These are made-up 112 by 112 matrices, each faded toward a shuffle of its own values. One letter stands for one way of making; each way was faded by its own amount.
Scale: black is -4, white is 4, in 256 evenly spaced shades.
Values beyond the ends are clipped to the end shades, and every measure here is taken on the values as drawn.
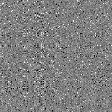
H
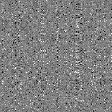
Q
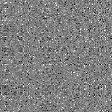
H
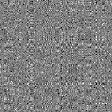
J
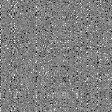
Q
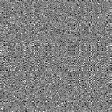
J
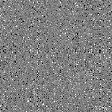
H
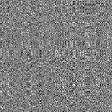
J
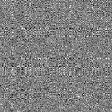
J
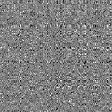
J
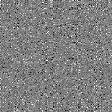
H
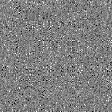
H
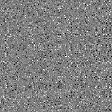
H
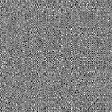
J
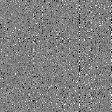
Q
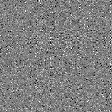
H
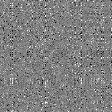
Q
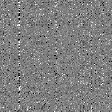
Q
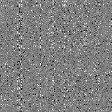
Q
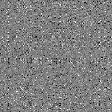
H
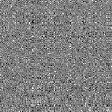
J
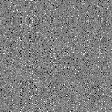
H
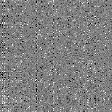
Q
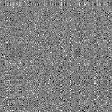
J
